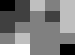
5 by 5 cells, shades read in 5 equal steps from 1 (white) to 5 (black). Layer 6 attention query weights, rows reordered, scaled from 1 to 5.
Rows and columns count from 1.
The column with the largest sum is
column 1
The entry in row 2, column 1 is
4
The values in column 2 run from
1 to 4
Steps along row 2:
same down up down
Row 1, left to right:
5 4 2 3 2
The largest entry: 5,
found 2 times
